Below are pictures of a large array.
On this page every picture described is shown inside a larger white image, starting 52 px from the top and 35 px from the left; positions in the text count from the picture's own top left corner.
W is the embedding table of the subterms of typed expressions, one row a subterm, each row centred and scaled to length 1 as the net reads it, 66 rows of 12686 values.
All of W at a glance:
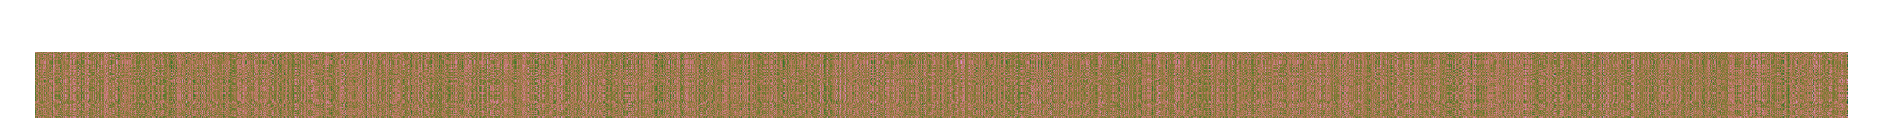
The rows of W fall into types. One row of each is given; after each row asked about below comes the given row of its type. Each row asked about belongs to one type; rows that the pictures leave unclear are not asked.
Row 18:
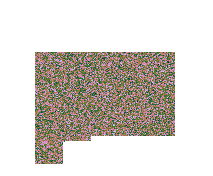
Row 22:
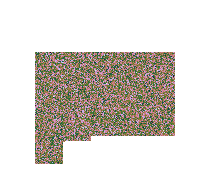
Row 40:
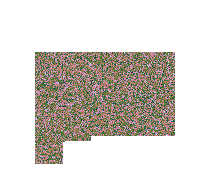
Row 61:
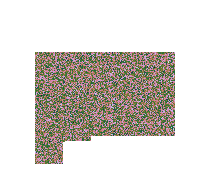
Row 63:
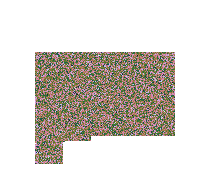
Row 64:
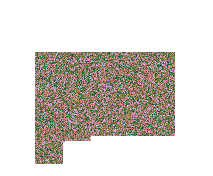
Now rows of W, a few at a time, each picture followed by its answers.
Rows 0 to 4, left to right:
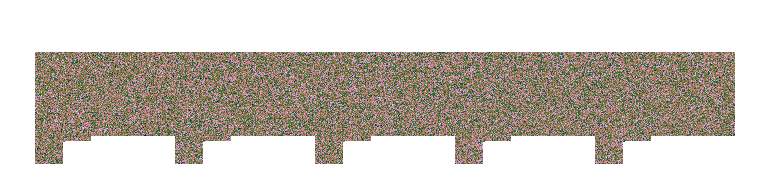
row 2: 64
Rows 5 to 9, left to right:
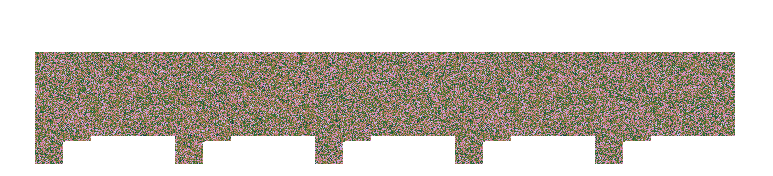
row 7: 61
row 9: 40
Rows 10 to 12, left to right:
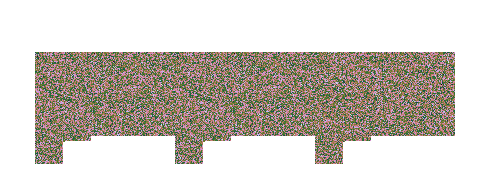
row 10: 40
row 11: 40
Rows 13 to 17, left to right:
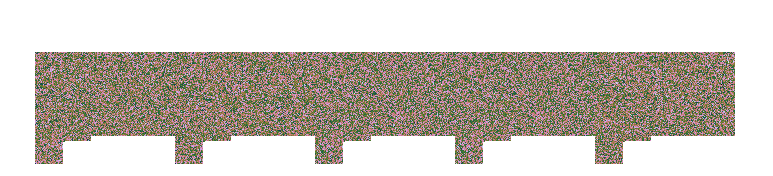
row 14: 40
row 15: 18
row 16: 18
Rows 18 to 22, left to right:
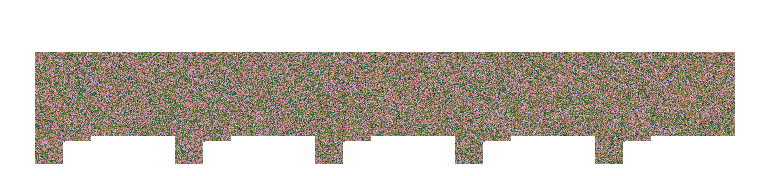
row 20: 61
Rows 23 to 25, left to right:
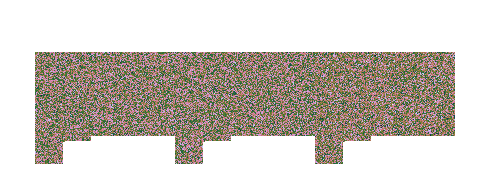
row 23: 61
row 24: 18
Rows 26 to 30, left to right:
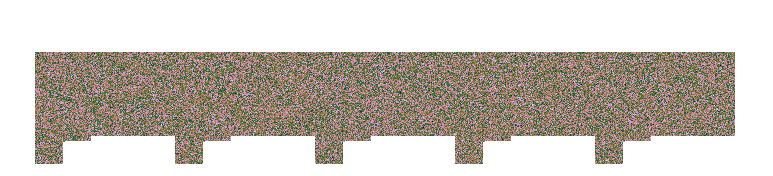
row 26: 40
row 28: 64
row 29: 64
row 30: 64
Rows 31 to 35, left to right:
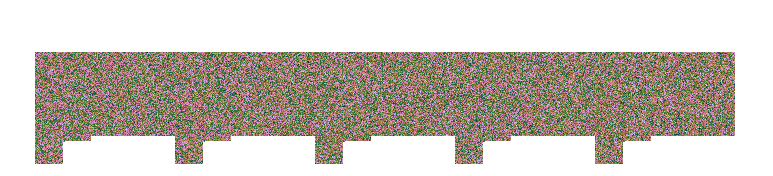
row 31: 18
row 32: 18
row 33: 40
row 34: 61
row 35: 22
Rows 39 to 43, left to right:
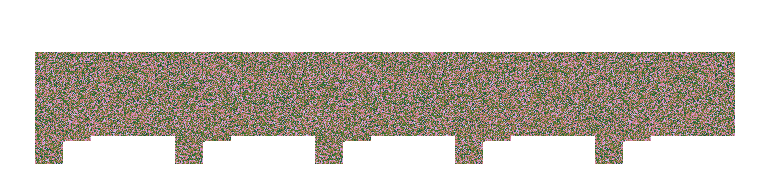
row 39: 64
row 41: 40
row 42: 64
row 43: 64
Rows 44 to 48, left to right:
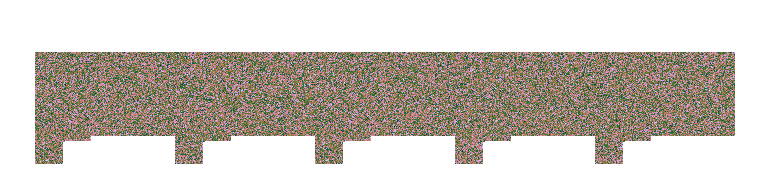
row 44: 64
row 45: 40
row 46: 64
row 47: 18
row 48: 61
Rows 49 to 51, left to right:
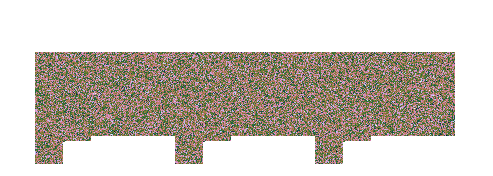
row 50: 63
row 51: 63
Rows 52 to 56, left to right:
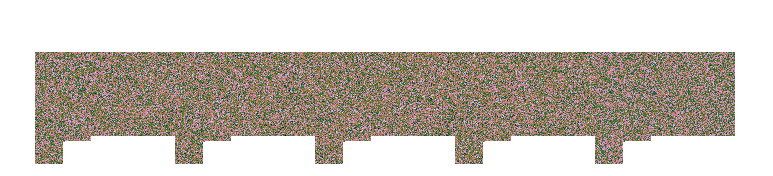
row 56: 18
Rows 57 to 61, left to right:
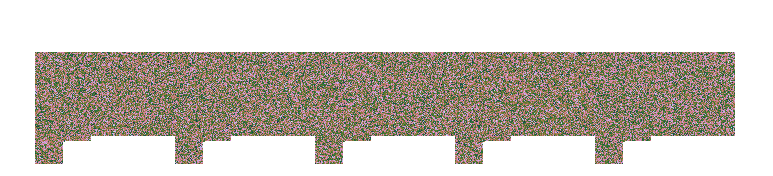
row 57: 18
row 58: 61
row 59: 40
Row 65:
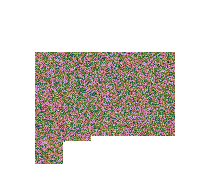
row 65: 18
